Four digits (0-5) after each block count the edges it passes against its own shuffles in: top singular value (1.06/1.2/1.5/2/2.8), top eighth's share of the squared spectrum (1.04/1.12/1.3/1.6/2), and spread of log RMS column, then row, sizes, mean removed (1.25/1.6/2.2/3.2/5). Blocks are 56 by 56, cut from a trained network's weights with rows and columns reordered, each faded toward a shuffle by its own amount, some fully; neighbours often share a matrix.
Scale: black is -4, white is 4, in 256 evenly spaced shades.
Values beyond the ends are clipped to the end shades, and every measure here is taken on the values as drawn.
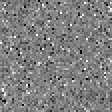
0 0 0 0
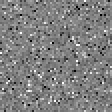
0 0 0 0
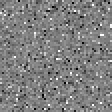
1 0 0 0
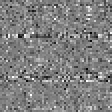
4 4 0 3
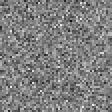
0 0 0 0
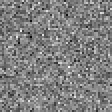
0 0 0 0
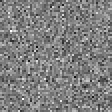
3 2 0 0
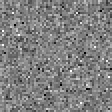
0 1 0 0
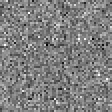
2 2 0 1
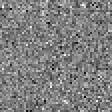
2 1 0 1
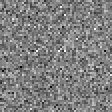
0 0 0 0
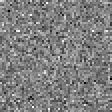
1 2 0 1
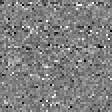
3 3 0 2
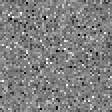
1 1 0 0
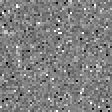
0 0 0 0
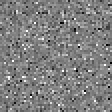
3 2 0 1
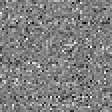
3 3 0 2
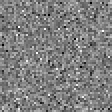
2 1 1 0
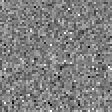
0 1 0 0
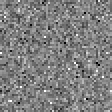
0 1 1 0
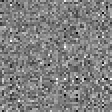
3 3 2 1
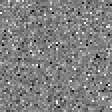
1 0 0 0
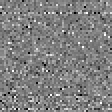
3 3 0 2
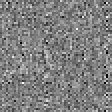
3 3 2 1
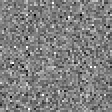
2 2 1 1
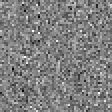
2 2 1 0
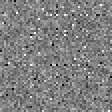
3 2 1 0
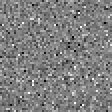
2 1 0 0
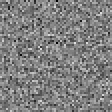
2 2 0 0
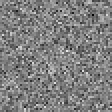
1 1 0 0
